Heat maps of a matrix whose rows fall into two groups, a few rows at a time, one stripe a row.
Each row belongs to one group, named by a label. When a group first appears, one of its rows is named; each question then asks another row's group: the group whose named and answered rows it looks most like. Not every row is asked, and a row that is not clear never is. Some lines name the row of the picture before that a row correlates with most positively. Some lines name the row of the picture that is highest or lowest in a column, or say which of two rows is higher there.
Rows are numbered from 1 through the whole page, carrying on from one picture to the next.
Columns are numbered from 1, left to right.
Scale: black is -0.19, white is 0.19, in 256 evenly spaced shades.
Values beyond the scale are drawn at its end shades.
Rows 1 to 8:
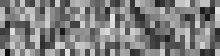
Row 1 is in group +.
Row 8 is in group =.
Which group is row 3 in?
=
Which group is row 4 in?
=
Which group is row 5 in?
+
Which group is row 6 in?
+
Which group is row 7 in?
+
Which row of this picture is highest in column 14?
8
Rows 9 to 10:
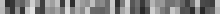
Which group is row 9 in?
=
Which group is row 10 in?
=
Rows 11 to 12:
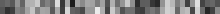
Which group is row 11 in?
=
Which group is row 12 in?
=
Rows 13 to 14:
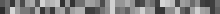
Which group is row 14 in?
+
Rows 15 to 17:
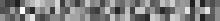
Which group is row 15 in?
=
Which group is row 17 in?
=
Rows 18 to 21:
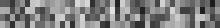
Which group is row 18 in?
=
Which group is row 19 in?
=
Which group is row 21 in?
=
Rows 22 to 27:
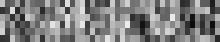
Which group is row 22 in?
=
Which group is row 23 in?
+
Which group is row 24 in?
=
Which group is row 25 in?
=
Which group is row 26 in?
=
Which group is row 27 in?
+
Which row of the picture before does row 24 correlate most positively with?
19
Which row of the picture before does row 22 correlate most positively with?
19
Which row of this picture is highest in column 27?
27
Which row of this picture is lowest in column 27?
24
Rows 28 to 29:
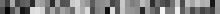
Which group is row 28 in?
+
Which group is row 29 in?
=
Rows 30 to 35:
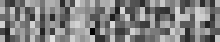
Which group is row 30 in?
=
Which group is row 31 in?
+
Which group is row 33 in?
=
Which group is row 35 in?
=
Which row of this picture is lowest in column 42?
33
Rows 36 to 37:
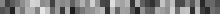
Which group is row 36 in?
=
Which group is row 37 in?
=
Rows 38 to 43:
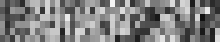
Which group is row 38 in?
=
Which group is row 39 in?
+
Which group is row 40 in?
=
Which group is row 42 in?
=
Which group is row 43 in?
=
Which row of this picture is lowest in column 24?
43
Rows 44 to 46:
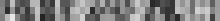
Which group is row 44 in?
+
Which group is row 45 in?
+
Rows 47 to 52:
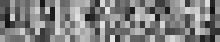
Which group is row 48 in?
+
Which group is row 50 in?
=
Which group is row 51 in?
+
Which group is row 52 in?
=
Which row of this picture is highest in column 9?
50
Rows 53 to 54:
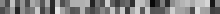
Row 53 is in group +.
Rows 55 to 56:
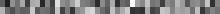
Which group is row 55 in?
+
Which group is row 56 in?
=
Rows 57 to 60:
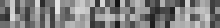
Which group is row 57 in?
+
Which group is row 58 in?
+
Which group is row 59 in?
+
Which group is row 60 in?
+
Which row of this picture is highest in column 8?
57
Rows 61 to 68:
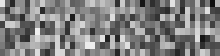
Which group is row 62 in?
+
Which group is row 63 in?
=
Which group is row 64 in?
+
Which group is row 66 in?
=
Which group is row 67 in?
=
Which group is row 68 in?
+
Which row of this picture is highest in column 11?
63
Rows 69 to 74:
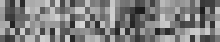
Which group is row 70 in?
=
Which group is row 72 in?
=
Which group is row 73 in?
+
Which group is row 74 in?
=
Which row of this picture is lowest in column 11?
73
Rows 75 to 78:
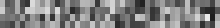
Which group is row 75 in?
=
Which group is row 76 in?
=
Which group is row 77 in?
+
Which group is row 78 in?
=
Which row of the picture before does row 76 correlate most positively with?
69
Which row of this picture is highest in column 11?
78
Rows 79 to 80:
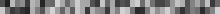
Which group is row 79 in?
+
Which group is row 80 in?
=
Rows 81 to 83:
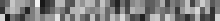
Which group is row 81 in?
+
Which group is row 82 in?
+
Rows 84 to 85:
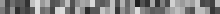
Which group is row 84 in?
=
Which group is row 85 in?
+
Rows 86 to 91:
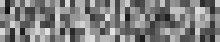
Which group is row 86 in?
=
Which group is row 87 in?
+
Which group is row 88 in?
+
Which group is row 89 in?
+
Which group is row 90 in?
=
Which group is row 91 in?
=
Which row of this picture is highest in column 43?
88
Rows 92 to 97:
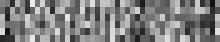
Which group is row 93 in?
+
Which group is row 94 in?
=
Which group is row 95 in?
=
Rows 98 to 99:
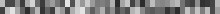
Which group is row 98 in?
=
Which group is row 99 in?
+
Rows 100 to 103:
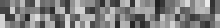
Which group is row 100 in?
+
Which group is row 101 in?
+
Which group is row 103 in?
=
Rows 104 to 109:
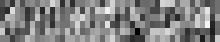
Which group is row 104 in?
=
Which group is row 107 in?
+
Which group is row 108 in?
=
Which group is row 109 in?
=
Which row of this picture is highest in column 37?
104
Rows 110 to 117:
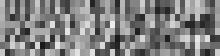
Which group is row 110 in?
+
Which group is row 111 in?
+
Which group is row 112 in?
=
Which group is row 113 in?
=
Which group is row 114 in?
=
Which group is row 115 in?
+
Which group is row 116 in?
+
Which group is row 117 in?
=
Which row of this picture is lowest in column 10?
116
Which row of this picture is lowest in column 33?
111
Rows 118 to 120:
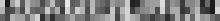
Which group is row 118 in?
=
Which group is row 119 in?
=
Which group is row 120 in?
+
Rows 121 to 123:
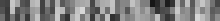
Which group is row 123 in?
+
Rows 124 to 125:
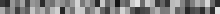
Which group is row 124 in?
+
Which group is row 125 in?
=
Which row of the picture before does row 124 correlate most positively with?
122
